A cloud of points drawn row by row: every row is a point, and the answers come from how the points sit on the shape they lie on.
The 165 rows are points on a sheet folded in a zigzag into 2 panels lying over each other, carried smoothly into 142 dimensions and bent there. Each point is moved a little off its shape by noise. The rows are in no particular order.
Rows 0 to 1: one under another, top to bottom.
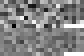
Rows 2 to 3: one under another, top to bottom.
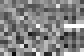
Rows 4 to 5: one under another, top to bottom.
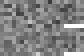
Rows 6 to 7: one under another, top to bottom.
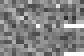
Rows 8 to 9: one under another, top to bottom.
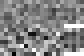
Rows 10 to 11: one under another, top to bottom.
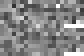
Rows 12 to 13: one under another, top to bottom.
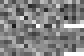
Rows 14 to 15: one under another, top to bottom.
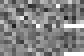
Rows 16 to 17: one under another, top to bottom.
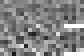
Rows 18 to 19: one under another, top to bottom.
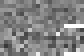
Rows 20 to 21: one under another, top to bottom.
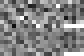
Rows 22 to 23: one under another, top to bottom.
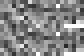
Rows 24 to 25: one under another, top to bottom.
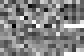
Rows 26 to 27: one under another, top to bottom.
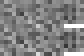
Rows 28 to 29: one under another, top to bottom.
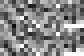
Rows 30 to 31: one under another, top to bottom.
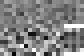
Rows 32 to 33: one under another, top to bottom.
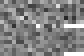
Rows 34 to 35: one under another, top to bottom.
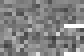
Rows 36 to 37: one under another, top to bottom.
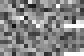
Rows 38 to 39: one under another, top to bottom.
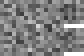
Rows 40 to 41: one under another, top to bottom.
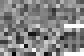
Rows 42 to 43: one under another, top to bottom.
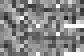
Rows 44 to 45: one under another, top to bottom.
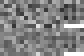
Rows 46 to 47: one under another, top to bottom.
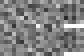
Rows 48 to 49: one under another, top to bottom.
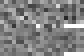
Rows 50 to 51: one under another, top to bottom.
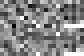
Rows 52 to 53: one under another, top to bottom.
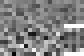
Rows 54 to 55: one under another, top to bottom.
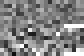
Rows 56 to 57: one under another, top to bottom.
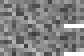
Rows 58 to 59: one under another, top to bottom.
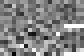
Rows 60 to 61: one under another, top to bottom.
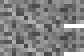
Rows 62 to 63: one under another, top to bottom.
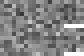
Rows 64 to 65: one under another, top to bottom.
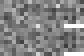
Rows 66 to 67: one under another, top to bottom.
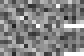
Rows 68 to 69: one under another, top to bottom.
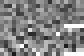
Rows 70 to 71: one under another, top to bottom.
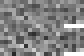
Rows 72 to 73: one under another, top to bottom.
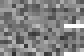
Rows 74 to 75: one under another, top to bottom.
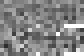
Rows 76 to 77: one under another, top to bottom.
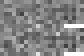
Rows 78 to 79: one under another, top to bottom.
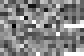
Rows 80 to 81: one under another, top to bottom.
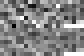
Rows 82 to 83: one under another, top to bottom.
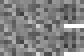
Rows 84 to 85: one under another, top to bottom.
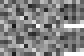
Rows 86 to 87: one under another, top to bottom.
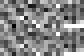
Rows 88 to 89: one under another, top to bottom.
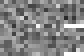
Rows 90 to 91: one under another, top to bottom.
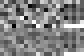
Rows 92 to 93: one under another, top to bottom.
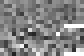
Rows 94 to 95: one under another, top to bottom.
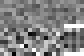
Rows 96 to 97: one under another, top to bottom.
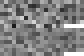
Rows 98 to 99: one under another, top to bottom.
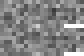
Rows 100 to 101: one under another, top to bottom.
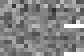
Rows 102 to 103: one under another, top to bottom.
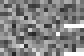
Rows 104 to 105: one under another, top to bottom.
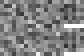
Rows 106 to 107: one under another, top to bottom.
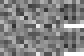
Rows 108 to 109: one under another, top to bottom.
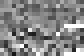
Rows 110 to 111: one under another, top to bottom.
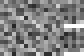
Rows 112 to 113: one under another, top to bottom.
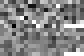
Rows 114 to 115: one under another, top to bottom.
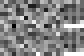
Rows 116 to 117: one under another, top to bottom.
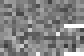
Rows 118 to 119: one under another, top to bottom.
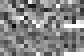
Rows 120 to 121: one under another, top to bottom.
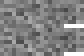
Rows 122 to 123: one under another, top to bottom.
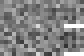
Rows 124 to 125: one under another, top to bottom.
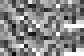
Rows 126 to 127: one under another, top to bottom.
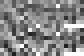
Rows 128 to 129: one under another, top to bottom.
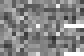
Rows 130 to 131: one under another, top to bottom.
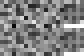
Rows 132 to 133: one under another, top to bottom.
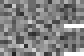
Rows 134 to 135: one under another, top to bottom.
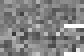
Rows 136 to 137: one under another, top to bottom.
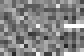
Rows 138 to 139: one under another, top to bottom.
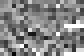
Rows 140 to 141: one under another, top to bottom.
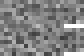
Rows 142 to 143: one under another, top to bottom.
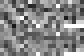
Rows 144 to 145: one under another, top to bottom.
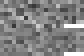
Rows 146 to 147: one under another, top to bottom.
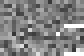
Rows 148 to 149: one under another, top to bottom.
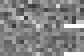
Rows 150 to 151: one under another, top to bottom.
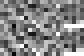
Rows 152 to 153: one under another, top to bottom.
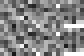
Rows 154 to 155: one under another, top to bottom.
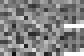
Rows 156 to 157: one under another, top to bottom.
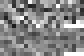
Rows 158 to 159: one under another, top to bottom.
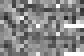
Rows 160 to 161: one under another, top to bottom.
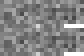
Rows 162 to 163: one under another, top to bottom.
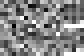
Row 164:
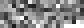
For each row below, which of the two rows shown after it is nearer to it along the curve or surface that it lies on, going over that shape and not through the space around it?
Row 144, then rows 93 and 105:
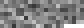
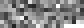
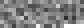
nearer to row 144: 93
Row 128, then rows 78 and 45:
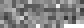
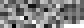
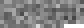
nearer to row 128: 45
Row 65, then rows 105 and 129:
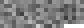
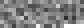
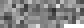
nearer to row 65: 105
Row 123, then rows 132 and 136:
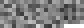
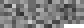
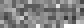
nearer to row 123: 132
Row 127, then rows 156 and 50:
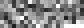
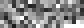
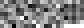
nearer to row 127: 156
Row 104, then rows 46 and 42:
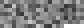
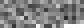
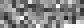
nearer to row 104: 46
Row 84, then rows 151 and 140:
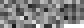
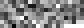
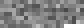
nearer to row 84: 151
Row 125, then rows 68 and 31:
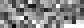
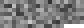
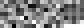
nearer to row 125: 31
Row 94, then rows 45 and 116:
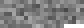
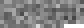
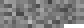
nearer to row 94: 116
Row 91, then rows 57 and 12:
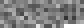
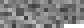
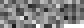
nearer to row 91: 12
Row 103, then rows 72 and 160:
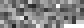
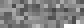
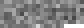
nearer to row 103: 72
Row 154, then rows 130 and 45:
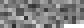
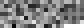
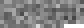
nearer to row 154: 130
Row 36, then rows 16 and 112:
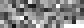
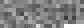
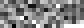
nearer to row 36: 112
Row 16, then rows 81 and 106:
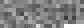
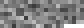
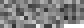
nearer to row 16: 106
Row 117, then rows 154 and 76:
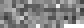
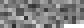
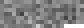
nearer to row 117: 76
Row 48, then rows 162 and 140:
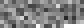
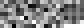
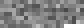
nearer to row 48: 162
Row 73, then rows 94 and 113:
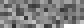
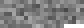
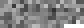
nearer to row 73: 94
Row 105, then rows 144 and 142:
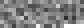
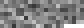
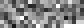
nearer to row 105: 142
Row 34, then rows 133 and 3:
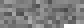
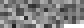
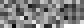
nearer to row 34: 133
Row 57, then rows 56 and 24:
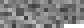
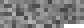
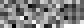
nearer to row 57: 56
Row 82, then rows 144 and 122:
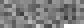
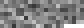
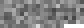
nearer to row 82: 122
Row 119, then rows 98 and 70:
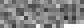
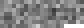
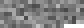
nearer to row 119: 98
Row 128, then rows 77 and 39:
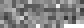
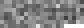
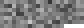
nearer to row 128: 77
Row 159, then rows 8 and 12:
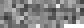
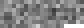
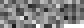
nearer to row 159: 8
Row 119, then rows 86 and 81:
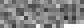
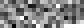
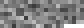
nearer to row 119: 86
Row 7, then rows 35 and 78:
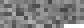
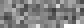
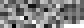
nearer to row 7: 78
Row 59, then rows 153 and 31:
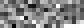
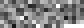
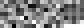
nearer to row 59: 31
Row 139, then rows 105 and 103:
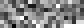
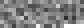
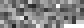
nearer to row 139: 103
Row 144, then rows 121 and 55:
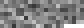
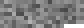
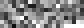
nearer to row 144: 121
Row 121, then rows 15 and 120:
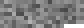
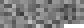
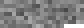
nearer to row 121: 120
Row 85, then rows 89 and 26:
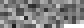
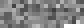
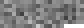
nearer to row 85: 89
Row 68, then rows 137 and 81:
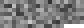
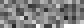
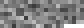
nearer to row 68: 81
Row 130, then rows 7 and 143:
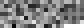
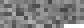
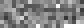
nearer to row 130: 7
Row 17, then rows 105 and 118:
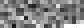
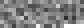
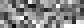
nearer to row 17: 118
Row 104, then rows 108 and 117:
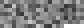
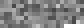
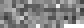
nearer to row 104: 117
